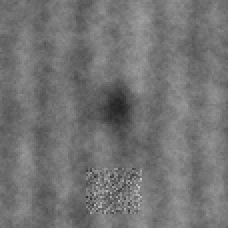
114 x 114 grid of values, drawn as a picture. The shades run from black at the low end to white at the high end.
No single row or column stands out from its neighbours. One dip sinks in the centre. An odd patch, rougher than its surroundings, sits in the bottom middle. Stripes running up and down repeat 6 times from left to right.
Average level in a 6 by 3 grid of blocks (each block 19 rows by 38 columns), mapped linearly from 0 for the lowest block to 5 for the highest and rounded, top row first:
3 5 4 / 3 5 3 / 3 0 5 / 3 1 5 / 4 3 5 / 3 4 5
